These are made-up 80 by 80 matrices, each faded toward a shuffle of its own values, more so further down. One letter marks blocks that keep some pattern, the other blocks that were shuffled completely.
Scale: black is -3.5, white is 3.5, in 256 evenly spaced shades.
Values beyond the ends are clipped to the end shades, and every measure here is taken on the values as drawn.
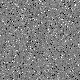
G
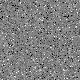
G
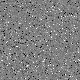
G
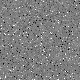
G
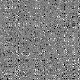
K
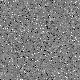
G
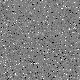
G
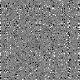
K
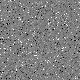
G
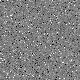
G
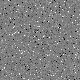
G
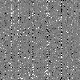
K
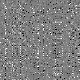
K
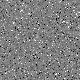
G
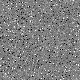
G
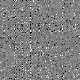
K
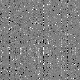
K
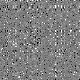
K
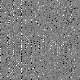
K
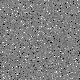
G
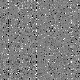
K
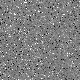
G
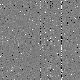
K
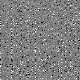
K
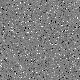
G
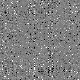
K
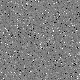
G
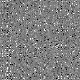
K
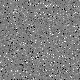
G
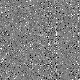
K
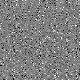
K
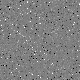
G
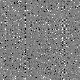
K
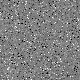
G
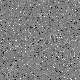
G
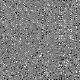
K
